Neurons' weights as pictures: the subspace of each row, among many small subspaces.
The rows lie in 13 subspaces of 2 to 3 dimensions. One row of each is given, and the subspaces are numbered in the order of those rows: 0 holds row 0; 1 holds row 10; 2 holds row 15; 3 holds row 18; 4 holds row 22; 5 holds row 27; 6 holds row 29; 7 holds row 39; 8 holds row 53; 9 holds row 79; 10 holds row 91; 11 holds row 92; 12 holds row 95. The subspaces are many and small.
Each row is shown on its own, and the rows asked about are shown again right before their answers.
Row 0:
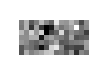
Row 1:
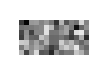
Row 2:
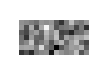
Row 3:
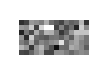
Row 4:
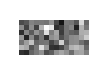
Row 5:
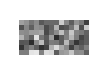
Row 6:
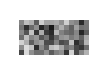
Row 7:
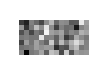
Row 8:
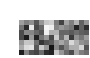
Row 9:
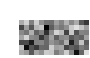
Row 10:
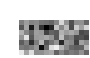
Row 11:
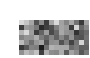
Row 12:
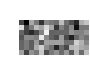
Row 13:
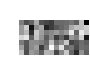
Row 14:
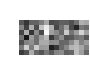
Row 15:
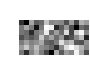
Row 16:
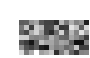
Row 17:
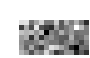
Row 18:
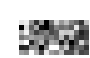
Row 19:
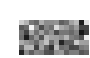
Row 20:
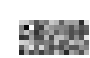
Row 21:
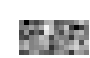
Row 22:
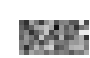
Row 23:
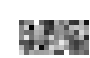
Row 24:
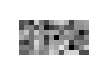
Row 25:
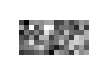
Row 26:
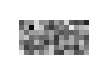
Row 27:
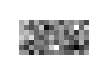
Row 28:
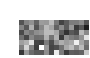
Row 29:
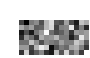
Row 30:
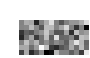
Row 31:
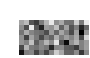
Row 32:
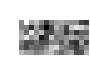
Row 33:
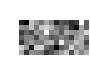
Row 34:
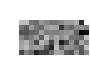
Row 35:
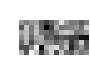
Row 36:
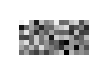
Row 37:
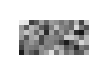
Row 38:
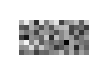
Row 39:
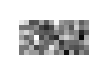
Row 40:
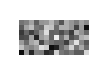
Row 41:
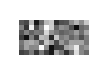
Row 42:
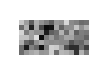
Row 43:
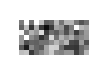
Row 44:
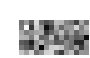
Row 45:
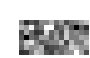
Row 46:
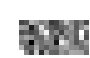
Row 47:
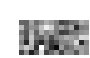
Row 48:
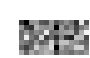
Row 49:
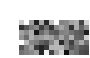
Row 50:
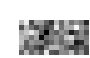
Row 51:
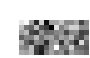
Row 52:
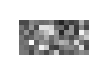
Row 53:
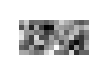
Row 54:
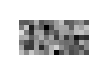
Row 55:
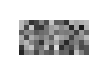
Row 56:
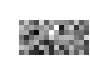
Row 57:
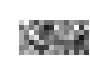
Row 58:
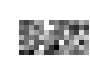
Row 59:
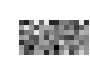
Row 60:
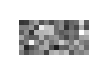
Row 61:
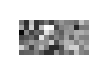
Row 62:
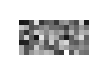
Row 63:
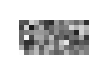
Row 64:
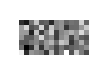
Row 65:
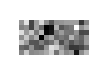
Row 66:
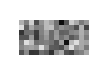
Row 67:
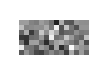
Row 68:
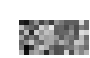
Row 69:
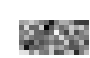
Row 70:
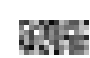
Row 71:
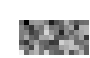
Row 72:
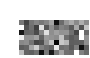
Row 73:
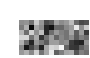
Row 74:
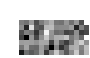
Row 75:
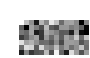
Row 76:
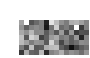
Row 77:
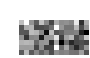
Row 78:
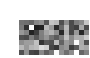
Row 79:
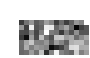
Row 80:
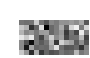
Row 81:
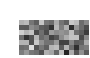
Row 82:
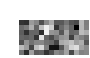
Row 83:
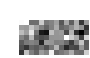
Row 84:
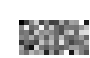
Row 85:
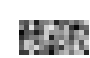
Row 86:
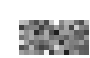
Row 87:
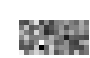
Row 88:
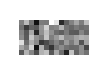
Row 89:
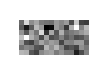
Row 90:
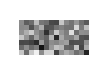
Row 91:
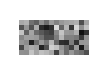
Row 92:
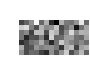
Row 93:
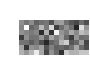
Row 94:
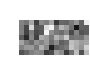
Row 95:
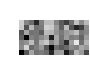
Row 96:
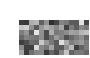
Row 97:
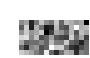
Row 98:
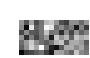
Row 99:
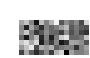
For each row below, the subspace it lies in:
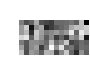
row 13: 9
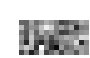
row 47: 3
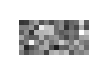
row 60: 10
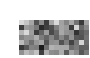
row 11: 3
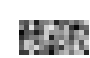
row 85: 5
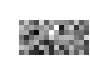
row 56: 11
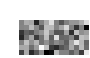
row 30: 6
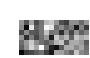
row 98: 8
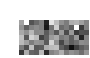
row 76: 5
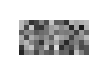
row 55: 5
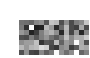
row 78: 7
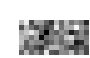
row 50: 4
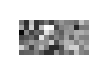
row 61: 0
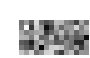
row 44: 8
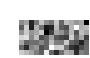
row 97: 9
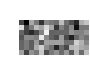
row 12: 4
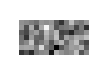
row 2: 1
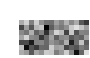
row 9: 2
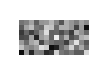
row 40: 6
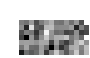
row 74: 9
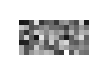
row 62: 7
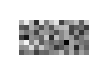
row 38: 6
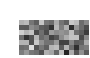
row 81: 6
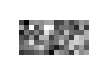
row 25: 8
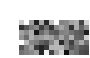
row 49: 3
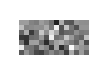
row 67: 11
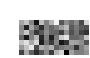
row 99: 7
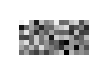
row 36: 6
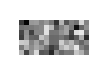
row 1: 2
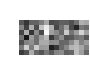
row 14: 12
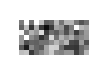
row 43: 12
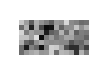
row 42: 0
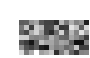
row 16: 7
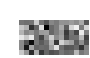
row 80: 5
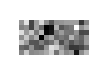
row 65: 0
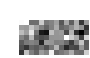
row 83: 2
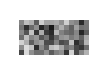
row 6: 10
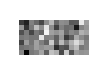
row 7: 4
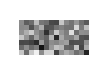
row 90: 6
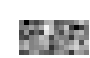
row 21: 12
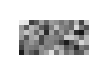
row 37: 2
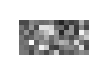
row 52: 10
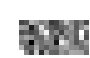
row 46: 5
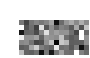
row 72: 5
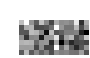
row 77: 4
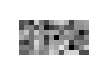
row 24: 7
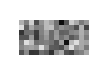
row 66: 7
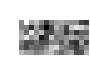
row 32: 12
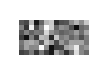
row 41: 0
